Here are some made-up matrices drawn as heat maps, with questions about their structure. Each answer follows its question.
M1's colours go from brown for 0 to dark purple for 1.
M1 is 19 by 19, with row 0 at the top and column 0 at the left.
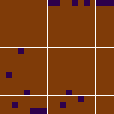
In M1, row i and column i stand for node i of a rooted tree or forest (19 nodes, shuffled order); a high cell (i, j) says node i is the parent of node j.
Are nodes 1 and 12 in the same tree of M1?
yes
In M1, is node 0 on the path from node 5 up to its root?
yes
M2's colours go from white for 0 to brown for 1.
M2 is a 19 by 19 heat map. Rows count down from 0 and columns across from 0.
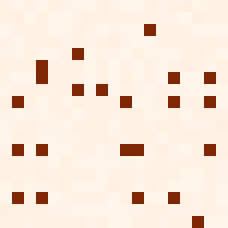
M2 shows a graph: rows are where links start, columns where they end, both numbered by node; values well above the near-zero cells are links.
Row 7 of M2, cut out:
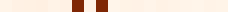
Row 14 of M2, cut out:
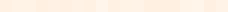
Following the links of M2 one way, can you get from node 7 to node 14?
yes
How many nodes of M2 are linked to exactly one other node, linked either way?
4
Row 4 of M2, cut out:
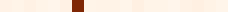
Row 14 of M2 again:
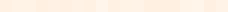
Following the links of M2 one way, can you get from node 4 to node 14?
yes
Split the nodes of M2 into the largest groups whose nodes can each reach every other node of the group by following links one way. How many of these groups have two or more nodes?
0
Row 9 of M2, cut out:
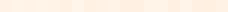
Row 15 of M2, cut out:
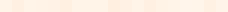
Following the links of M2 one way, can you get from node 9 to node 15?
no
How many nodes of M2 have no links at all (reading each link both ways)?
4
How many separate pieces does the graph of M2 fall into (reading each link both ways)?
5
